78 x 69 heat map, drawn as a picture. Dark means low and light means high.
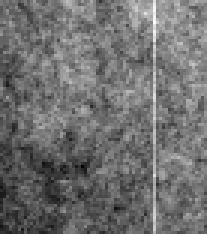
Slope: up to the top right. Stripes: none. Ninth with the highest average: top right. Odd lines: column 52.
